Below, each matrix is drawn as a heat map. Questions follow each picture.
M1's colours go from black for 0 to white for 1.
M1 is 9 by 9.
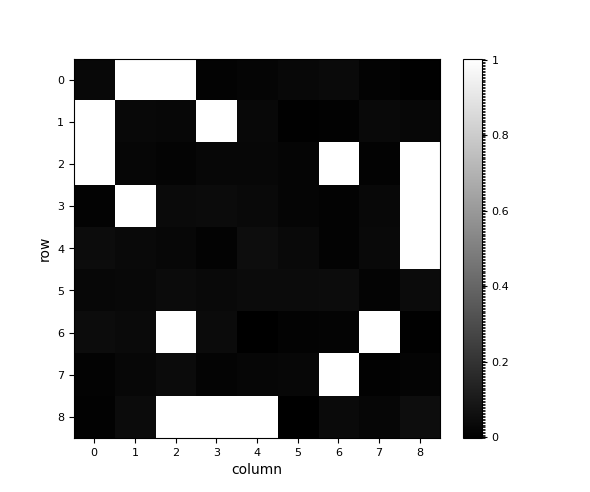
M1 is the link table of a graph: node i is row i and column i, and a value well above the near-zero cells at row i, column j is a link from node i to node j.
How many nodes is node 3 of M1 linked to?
2
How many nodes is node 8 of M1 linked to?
3
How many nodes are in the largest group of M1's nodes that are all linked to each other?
2
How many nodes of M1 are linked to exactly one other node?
2
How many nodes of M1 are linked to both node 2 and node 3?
1
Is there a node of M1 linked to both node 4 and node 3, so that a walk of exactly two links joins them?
yes
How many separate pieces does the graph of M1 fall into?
2
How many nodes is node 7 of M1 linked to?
1
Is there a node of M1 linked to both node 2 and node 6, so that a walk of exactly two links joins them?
no
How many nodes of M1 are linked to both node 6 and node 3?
0
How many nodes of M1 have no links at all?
1
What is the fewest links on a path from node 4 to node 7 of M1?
4
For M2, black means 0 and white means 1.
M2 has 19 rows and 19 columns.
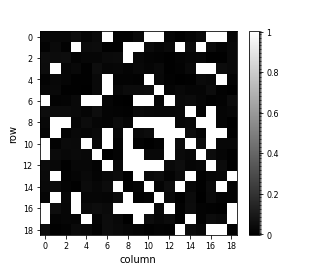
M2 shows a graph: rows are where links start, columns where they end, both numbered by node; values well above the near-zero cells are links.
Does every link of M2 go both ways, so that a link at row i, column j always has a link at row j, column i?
yes
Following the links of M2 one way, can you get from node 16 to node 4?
yes
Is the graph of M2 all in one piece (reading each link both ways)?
yes
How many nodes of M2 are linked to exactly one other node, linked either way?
1
